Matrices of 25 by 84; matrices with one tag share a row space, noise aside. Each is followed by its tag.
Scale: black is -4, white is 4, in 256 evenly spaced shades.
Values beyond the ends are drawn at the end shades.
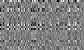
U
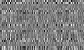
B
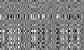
U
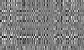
B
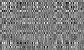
B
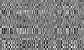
B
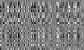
U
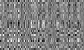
U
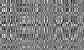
B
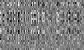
U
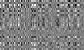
U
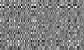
U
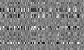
U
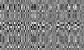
U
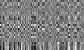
U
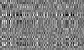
B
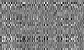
B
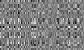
U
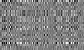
B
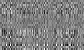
B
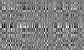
B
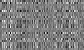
B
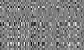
U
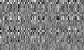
U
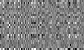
U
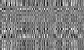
B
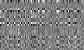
U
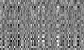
U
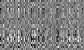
U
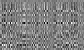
B
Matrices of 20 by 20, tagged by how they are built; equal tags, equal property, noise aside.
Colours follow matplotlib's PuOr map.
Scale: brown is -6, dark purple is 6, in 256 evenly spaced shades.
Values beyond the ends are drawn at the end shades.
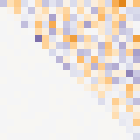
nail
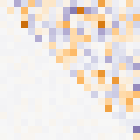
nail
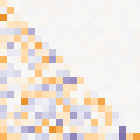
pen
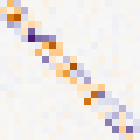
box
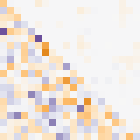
pen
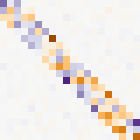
box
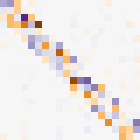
box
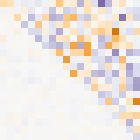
nail
